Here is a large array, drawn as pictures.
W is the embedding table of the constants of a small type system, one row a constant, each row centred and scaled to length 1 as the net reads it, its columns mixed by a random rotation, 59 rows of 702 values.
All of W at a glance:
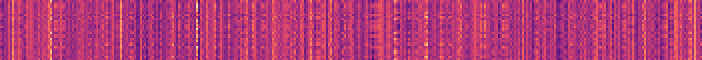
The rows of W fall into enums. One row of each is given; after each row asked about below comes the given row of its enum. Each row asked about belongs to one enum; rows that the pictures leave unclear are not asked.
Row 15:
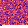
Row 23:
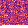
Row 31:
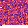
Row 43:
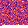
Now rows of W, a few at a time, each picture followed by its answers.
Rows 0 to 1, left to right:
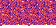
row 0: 43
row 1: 43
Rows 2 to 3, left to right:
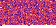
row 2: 31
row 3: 43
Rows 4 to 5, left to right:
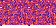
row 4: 31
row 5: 31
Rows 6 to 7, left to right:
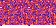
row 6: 31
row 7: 31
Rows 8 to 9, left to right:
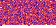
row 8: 31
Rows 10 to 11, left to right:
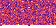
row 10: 43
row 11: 31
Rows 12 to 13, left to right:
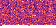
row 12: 43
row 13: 23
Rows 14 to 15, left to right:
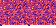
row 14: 15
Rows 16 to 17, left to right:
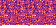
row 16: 23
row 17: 23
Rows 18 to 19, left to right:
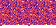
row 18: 43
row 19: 43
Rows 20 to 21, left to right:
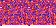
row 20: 31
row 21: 31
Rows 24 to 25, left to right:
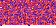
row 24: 31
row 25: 15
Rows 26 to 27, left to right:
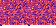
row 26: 15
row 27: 15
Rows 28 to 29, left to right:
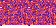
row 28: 31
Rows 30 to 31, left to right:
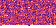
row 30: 23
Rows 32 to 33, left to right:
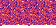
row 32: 43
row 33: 43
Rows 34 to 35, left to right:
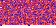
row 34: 31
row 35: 15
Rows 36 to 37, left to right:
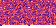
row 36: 15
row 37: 31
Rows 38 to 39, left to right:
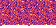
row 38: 43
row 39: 43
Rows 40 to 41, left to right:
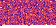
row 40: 31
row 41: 43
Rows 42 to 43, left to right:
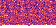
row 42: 23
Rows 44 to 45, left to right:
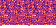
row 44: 23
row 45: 23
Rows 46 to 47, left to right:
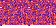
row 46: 31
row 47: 31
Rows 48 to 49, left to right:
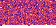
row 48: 31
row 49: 43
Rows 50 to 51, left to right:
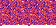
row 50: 43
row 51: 43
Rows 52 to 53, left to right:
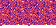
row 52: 43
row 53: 43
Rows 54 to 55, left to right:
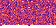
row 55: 31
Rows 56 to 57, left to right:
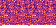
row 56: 23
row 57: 23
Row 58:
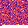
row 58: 43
